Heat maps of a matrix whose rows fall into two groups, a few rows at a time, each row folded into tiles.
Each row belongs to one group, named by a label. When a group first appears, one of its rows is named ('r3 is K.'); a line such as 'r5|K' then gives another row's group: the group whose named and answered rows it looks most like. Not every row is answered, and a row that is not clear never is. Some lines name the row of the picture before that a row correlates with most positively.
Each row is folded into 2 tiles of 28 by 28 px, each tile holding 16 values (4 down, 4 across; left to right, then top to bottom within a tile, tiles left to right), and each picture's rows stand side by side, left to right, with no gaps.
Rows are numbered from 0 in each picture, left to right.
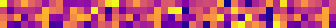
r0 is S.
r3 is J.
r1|J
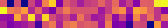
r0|J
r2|J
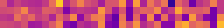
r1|S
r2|J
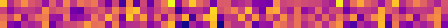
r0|S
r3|S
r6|S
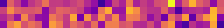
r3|S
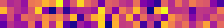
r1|S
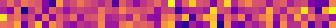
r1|S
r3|S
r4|S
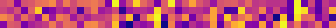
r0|J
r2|S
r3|S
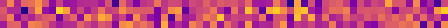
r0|J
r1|J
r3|J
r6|J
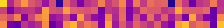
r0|S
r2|J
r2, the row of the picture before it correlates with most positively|3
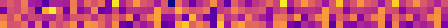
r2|S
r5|S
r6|S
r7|S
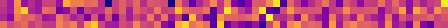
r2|J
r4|J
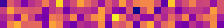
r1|S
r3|S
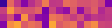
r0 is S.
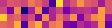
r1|S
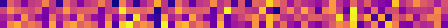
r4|J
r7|S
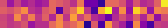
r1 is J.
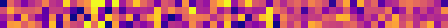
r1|J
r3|J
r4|S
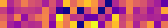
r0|S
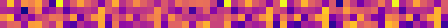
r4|S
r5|S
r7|S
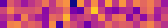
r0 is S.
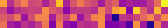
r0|S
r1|S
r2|J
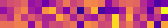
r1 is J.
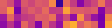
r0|J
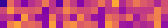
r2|S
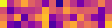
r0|S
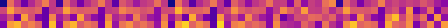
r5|J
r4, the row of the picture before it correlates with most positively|1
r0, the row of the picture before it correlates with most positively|1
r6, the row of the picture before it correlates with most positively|1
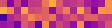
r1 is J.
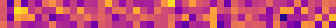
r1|J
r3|S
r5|J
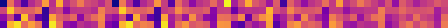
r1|S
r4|S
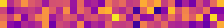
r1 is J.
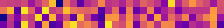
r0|J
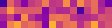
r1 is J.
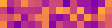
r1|J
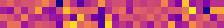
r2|J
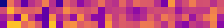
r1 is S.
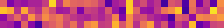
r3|J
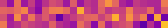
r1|J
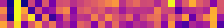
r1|J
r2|S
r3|S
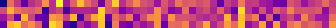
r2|S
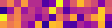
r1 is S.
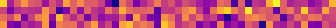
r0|S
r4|J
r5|J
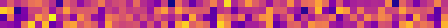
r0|J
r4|S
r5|J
